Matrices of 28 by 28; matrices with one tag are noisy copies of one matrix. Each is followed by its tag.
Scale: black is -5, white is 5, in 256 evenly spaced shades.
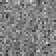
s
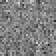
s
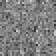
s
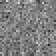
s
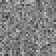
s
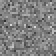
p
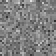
s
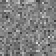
s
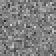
p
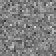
p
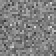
p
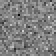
p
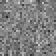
s
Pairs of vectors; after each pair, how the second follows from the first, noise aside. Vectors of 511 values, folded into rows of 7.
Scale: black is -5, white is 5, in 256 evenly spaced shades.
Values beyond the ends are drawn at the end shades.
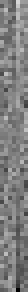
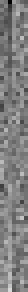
reversed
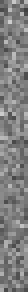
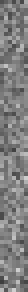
reversed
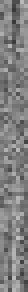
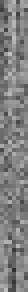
reversed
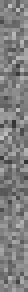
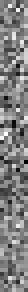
scaled up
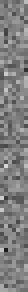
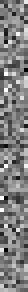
scaled up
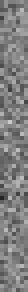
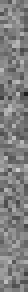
reversed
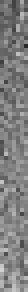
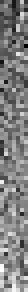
scaled up
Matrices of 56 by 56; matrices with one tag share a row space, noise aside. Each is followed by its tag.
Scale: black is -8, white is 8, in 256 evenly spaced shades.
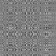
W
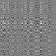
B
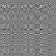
B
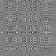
W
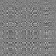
W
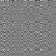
B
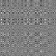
B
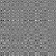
B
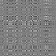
W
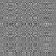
W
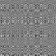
B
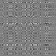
W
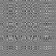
W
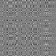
W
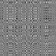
W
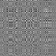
W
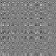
B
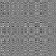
B
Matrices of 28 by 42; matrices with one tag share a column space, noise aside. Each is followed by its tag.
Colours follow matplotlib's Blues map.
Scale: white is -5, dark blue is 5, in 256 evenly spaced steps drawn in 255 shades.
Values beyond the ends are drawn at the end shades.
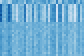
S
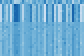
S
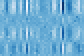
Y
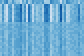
S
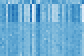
S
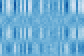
Y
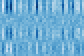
Y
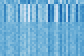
S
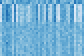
S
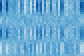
Y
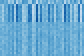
S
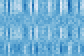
Y
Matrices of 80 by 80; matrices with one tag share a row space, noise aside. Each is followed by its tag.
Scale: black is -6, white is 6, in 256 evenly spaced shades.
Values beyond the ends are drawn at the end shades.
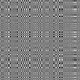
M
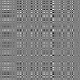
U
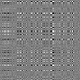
U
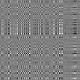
M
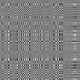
M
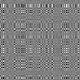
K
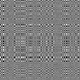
K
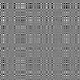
K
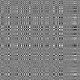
M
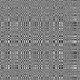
M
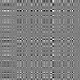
U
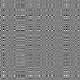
K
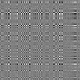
M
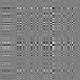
U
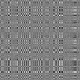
M
